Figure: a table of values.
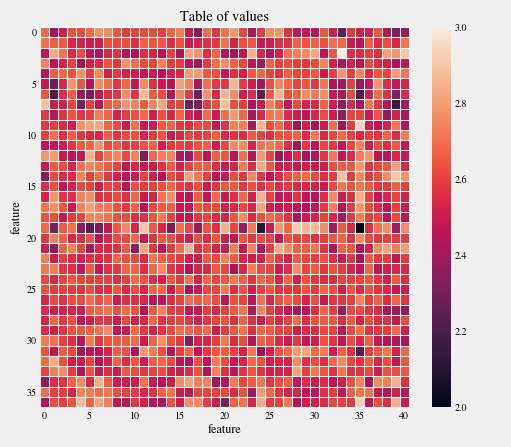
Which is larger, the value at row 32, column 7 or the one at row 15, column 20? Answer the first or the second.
the second
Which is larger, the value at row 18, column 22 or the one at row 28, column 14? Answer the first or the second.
the first
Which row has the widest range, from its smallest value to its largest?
19
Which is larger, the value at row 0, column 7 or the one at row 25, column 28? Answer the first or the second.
the first
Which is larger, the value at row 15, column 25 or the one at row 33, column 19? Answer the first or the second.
the second
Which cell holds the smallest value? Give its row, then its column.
19, 35
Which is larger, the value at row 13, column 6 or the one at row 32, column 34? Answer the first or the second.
the first
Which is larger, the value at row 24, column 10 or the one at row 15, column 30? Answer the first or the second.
the first
